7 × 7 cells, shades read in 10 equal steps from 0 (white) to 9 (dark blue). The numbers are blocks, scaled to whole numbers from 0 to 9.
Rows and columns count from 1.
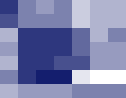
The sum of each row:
30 30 41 42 41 32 30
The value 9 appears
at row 6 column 3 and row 6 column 4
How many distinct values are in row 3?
4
